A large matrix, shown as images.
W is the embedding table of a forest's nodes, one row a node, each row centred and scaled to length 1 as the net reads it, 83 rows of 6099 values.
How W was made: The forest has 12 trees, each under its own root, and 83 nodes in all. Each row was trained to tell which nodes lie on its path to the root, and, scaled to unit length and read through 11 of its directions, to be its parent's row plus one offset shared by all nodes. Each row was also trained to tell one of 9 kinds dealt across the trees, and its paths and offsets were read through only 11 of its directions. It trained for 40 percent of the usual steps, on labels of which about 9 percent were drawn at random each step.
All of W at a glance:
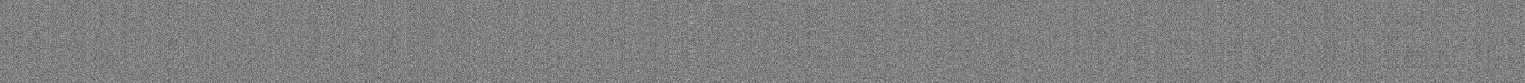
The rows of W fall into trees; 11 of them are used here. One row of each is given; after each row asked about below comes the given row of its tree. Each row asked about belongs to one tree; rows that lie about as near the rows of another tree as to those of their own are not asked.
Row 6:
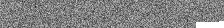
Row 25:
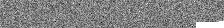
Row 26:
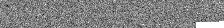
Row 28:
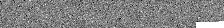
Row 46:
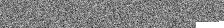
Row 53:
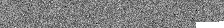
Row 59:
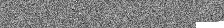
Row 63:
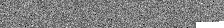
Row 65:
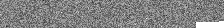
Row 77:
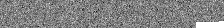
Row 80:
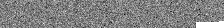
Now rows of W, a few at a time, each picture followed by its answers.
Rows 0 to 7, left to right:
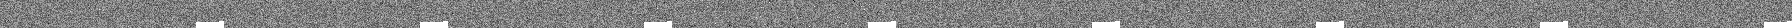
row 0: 77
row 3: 28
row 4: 59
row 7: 46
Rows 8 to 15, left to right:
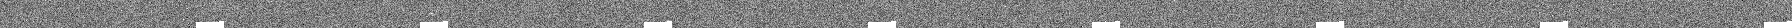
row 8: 80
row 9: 53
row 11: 77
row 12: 6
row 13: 63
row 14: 25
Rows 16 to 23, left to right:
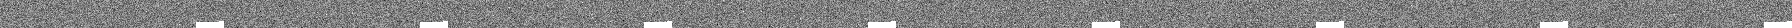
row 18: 28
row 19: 77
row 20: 65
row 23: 46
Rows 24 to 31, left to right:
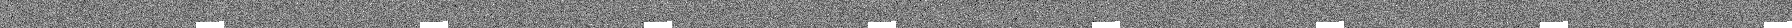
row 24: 53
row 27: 77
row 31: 65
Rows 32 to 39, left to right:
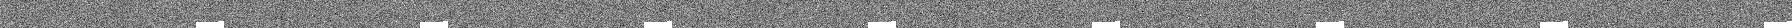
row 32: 46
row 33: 26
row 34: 25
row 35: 53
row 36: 6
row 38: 26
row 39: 65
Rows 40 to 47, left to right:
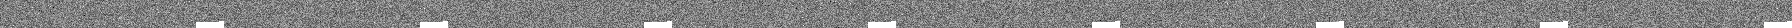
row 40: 77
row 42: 26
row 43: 59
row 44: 77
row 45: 28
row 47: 46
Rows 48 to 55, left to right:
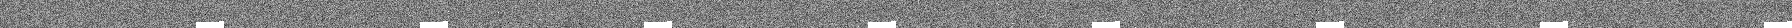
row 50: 46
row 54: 77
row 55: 46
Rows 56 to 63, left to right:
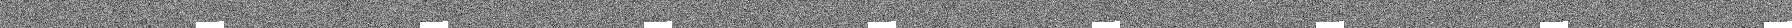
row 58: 59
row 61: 63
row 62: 6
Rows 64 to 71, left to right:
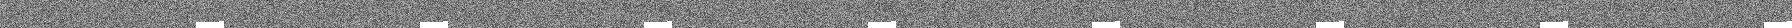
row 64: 25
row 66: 46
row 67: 46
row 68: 59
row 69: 80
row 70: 53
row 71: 28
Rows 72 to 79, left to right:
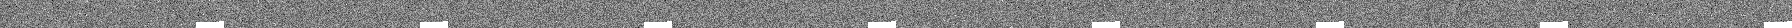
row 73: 53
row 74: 77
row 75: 26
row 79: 28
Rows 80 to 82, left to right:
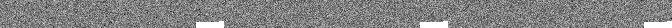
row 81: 59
